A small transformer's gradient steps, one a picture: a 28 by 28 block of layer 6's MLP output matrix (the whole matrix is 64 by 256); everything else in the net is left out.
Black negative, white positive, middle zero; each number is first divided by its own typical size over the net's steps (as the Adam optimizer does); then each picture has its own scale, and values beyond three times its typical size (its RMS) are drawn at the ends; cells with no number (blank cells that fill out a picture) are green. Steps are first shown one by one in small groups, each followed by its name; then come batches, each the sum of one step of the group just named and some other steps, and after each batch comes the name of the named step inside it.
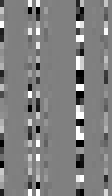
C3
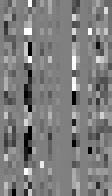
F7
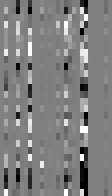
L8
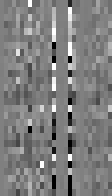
F7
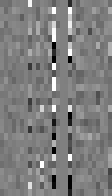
C3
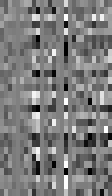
C3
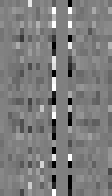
C3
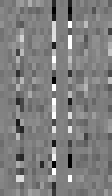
C3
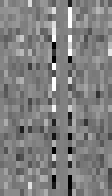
C3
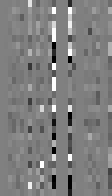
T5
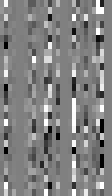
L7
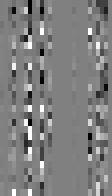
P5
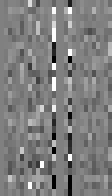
T5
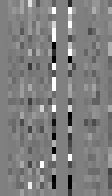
T5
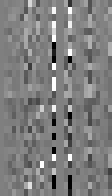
T5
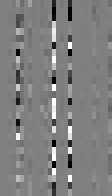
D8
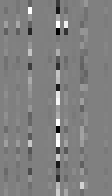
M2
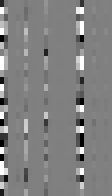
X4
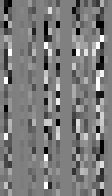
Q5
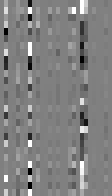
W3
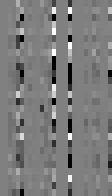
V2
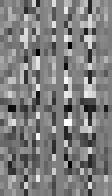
X4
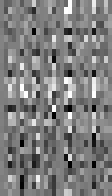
Q5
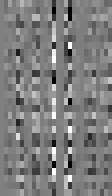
D8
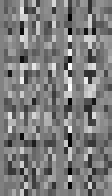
Q5
